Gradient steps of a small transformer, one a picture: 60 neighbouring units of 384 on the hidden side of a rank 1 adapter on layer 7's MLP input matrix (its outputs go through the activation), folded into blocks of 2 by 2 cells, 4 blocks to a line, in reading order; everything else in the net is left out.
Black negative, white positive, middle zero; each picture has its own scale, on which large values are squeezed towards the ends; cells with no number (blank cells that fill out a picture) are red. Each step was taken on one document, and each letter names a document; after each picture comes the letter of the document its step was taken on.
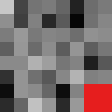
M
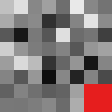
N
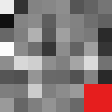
N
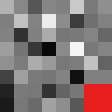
M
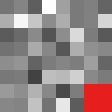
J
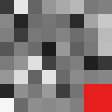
M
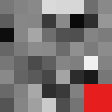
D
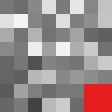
J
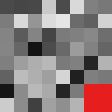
M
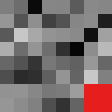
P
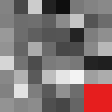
D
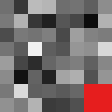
D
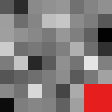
N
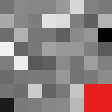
N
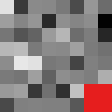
N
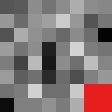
N
